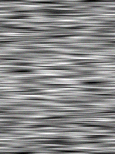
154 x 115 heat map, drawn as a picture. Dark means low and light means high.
It looks the same turned upside down. Streaks run across, left to right. The centre is the ninth with the highest average.
